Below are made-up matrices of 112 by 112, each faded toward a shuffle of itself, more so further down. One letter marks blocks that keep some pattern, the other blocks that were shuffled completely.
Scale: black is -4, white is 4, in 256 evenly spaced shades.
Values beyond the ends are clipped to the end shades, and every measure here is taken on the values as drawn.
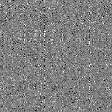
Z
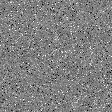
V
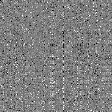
Z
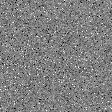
V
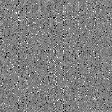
Z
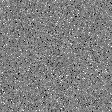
V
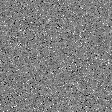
V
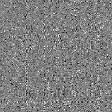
Z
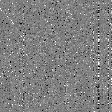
Z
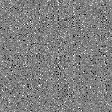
Z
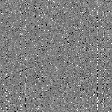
Z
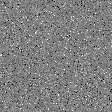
V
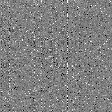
Z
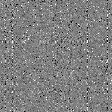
Z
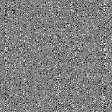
Z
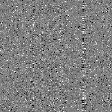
Z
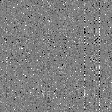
Z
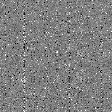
Z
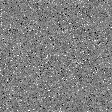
V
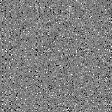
Z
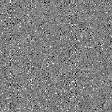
Z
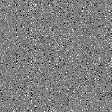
Z
